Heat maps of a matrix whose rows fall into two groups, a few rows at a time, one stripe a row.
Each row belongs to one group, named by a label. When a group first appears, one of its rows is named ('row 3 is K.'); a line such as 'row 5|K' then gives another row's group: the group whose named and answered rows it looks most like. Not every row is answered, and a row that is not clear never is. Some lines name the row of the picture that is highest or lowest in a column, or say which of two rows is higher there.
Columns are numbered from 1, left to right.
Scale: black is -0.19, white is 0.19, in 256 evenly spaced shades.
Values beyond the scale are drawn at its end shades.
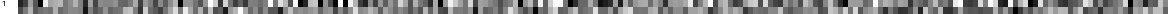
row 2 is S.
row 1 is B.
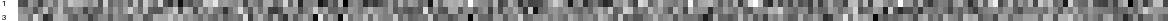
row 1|B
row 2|S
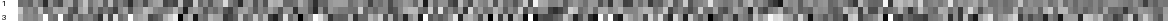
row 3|S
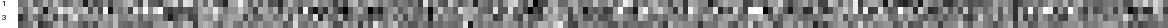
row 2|B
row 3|B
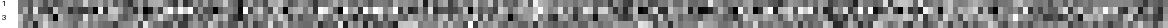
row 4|B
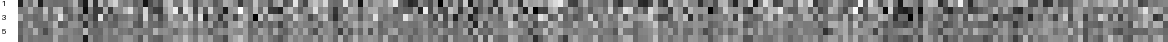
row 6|S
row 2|S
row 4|S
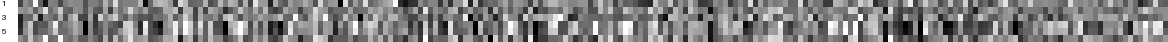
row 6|S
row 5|S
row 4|S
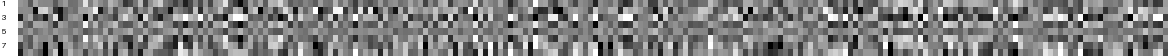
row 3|S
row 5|S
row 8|S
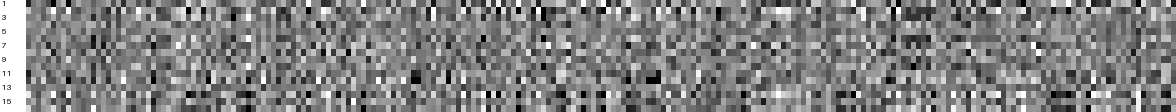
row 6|S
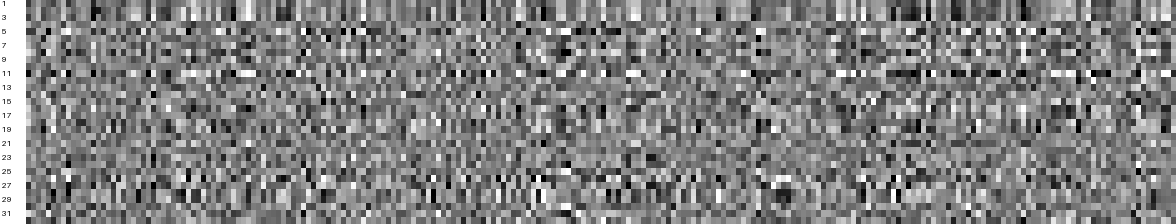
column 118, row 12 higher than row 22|Yes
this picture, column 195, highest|5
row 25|B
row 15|B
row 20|B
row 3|S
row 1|S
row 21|S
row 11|S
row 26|S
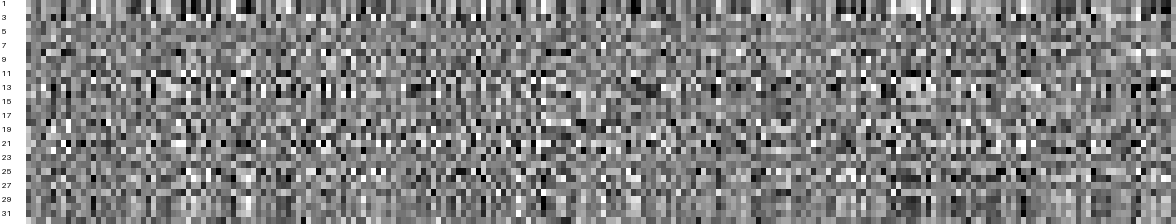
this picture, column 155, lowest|13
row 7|S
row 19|S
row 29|S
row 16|S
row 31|S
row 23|S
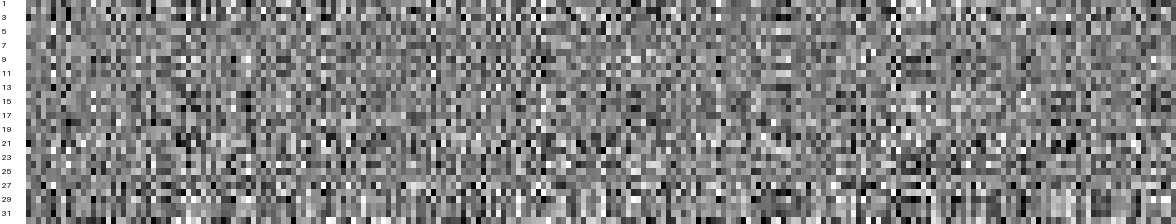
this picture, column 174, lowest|9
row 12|B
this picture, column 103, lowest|3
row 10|S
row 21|B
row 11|S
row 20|B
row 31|S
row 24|B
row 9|S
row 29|S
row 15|B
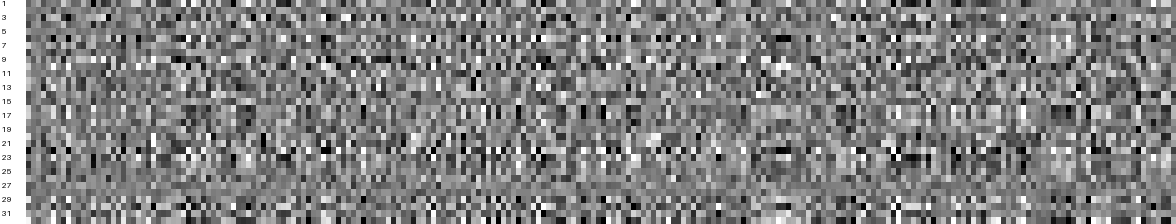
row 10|S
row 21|B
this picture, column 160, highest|9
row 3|B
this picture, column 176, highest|3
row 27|B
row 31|S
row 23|S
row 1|S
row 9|B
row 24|S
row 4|S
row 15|S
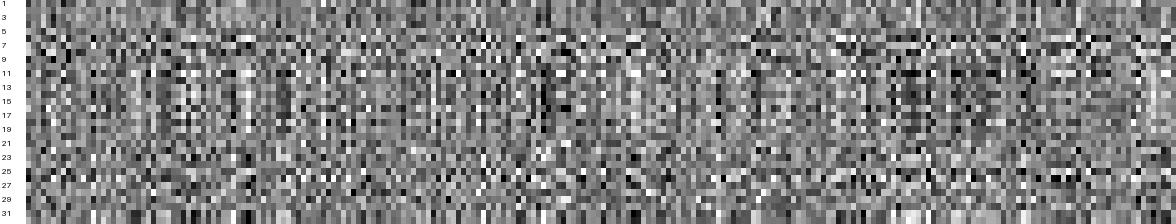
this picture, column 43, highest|1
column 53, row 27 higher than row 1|Yes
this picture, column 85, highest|16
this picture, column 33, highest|9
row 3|B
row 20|B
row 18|B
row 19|S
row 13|S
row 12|B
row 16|B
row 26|B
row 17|S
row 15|S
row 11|S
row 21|B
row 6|S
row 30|S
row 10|B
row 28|B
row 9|S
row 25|S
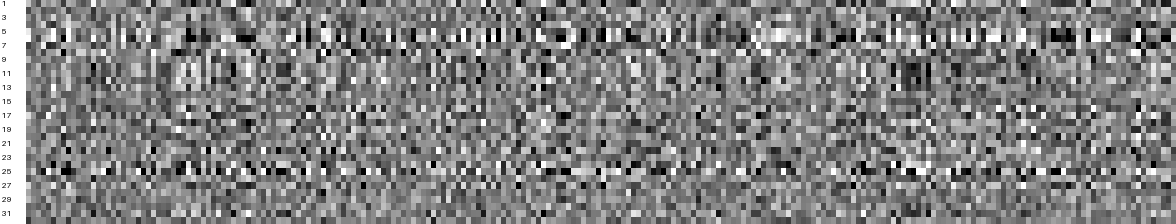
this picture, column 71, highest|25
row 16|B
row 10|S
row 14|B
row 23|B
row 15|S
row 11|S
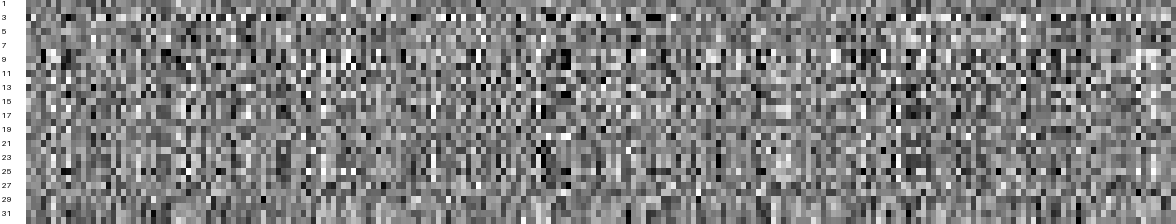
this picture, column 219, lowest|26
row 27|B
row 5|B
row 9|B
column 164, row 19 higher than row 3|No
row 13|S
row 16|S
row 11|B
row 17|S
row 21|S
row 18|S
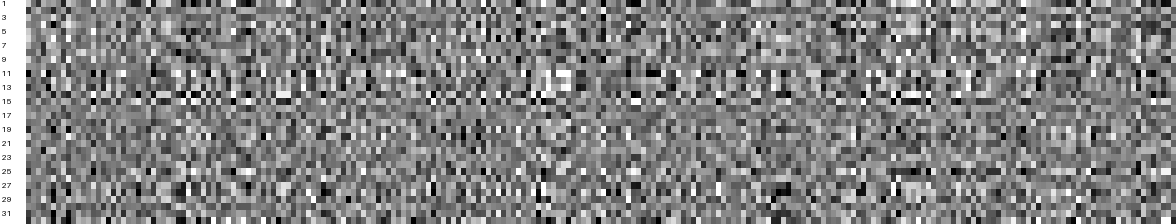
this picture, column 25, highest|1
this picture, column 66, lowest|8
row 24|B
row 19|S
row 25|S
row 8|B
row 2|S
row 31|S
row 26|S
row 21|S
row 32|B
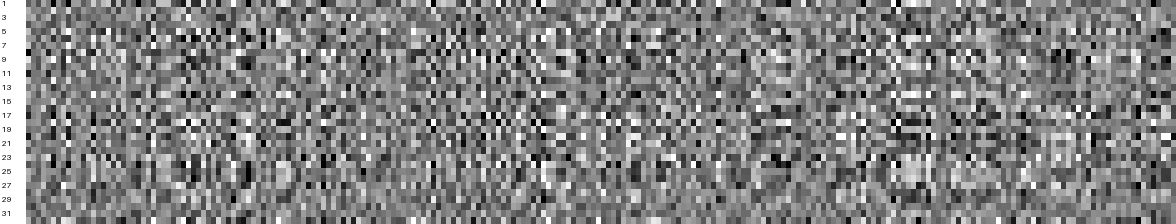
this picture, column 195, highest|32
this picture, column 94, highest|9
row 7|B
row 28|S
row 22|S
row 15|S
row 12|S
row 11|B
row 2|S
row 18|S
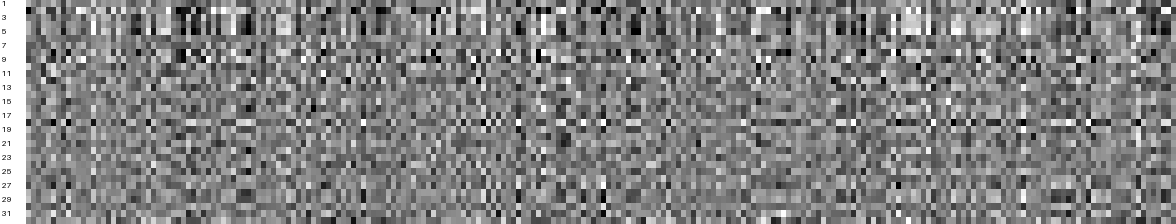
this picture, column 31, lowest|2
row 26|S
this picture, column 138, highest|7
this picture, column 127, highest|10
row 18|S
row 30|S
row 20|B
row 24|B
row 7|B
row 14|S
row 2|B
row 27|S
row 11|B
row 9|B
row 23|S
